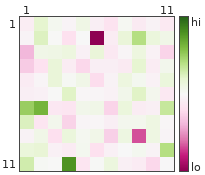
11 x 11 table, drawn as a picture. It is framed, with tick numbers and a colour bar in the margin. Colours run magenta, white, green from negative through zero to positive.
Ninth with the lowest average: top middle. Average level on the scale: 50%. Grain: fine.
